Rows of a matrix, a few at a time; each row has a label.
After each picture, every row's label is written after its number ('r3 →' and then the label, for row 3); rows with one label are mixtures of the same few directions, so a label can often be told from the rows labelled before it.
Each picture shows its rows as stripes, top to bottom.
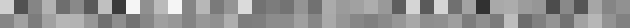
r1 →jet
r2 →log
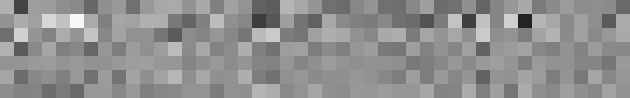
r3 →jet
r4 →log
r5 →jet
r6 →jet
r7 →log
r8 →jet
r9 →log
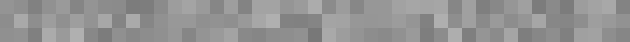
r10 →log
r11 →jet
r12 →log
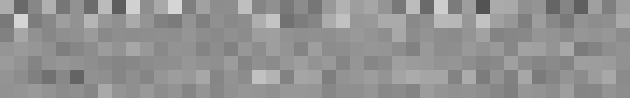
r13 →jet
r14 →jet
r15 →jet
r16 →log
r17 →log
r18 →log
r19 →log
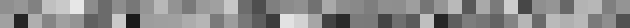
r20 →log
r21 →jet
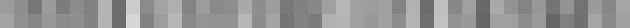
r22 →jet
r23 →jet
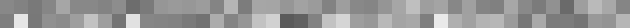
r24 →log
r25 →jet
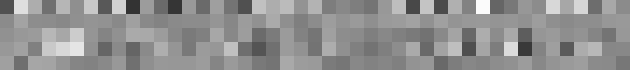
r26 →jet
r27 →jet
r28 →log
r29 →log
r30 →jet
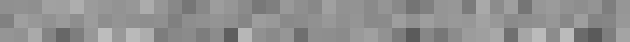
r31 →log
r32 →jet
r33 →log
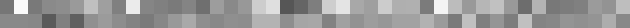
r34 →jet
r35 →log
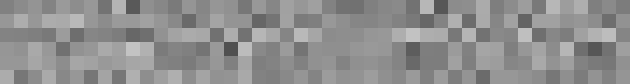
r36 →jet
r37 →log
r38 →log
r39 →log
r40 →log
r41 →jet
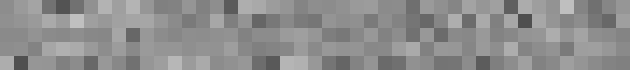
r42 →log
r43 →log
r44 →jet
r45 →log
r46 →jet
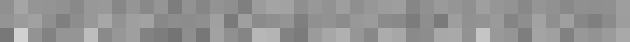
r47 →jet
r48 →log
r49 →jet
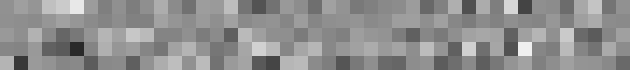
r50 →log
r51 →log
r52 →log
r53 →log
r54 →jet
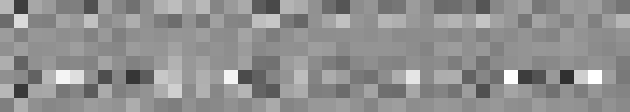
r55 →jet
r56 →jet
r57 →jet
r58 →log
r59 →jet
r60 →log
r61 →jet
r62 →jet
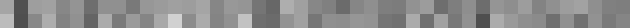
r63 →jet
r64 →jet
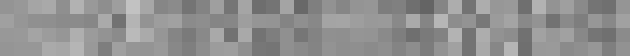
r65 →log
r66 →jet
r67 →log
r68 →log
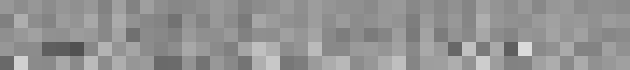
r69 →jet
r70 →jet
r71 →jet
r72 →log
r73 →jet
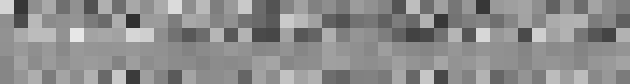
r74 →jet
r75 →jet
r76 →log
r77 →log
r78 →jet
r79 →jet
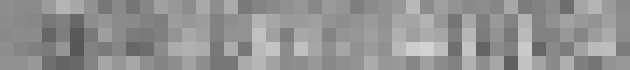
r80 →log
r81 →log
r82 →log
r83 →log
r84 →log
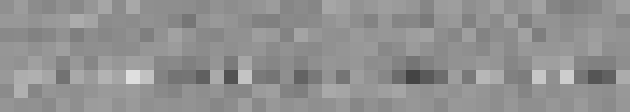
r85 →jet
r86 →log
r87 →log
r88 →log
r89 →log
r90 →log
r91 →jet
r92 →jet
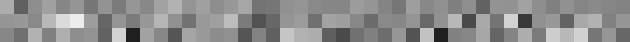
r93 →jet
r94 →log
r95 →jet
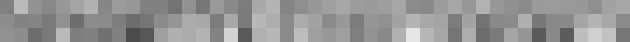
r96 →jet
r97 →log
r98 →log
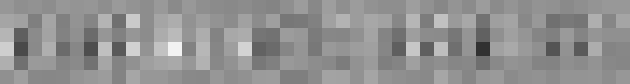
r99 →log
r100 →jet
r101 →jet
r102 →jet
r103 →jet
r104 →jet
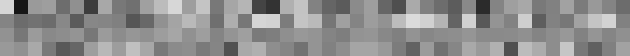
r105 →jet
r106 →log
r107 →jet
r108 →log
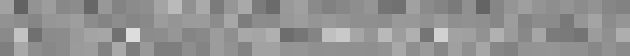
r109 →jet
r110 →log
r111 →jet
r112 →jet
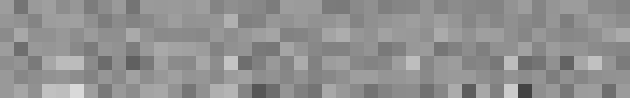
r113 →jet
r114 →log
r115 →jet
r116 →jet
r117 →log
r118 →jet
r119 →log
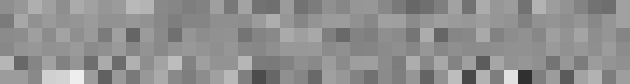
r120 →log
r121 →jet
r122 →jet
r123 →jet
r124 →jet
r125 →log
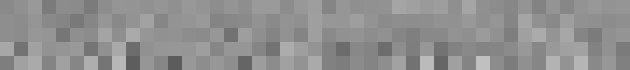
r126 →log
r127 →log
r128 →log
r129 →jet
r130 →jet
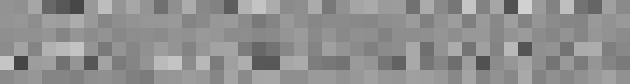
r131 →log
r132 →log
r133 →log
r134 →log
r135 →jet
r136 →log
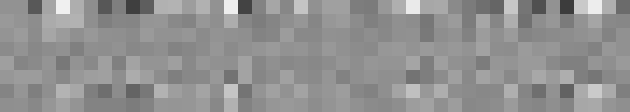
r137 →log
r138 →log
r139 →log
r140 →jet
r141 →jet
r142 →log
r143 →log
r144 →log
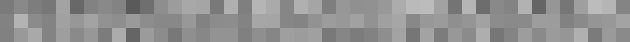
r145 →log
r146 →jet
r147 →jet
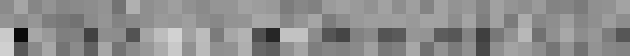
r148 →jet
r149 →log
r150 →jet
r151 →jet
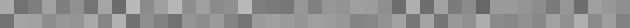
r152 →jet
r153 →jet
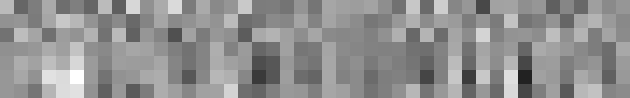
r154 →jet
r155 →log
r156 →jet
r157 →log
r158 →log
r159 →log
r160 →log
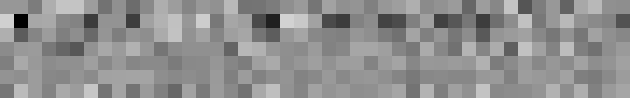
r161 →log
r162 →jet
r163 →jet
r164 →log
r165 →jet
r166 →log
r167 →jet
